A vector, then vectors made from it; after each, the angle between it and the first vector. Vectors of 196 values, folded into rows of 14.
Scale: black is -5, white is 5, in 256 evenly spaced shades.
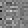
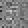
nearly parallel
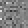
nearly opposite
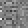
nearly opposite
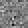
partly opposed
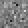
orthogonal
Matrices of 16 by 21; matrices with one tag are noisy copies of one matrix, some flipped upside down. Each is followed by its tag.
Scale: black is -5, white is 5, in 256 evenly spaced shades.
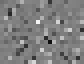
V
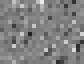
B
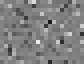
V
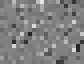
B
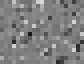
B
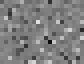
V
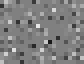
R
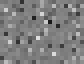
R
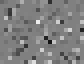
V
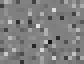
R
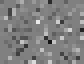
V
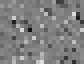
B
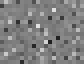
R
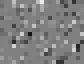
B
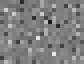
R
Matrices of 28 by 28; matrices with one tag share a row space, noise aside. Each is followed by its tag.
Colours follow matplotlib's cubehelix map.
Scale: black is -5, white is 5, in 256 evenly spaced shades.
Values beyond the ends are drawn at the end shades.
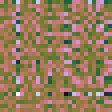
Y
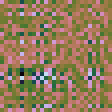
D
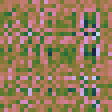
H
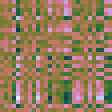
Y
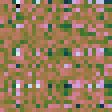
Y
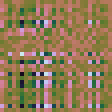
D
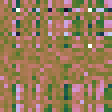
Y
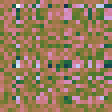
Y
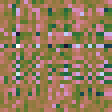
Y
